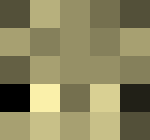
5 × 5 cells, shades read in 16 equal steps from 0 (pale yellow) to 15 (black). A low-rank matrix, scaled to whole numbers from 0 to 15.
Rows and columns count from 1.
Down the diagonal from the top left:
10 7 6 2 10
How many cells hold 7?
3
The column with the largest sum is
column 5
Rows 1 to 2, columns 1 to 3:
10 4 6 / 5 7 6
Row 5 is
5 3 5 3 10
